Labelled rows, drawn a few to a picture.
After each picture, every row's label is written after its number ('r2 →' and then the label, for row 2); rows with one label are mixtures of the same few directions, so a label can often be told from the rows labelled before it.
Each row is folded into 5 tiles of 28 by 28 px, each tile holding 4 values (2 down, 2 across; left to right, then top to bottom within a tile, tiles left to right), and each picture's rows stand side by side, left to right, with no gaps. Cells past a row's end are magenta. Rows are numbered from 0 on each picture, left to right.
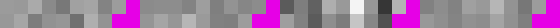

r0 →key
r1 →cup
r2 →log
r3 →log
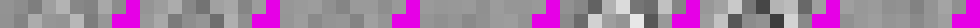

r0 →key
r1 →key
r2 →key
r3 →cup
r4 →key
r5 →key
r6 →log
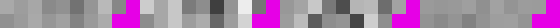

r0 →log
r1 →log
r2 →key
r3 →cup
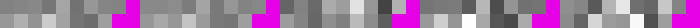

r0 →cup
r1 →cup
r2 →log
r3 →cup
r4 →key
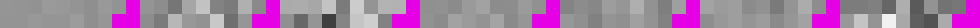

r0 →key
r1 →key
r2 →cup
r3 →key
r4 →log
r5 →log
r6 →cup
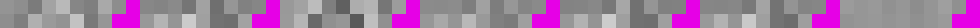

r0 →key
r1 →cup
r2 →key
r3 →cup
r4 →cup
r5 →cup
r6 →log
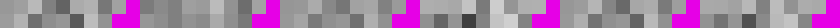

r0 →key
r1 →log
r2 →key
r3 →cup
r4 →key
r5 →cup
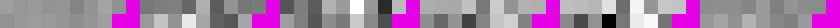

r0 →log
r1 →cup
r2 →log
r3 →cup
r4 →cup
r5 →cup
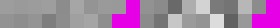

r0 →cup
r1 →key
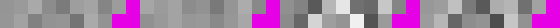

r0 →key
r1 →log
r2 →key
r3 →key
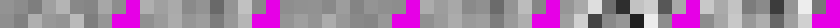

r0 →key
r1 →log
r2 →cup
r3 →log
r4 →key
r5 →log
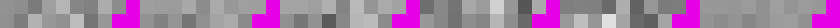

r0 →key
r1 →cup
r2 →cup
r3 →log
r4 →cup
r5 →cup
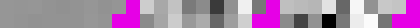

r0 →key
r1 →log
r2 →cup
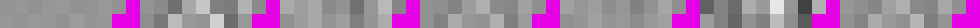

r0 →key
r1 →key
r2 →log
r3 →key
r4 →log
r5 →log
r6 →key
